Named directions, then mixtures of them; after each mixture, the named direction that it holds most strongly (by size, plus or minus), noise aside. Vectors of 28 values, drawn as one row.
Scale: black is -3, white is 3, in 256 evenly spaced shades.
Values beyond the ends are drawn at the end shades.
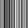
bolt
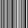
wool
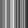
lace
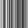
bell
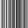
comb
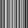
lace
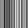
bolt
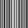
bolt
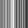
lace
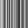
bell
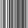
bell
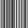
wool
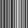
wool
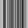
bell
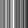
lace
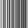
bell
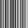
lace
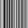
bolt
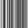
bell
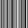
wool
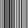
bolt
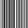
bolt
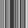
lace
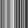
lace
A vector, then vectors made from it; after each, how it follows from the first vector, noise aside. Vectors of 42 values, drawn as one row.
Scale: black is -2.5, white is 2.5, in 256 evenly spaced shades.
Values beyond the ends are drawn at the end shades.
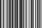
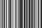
reversed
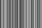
shrunk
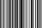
copied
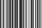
copied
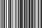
reversed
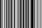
wrapped around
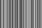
shrunk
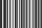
wrapped around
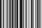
copied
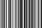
reversed
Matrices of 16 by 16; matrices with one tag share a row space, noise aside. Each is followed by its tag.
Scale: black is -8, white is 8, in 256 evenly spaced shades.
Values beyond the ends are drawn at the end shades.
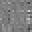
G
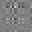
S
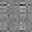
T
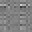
T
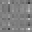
G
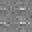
T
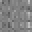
G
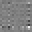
G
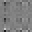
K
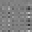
G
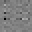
K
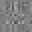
S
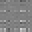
T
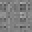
T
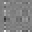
K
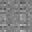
T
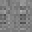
T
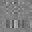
S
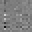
K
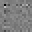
K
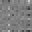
G
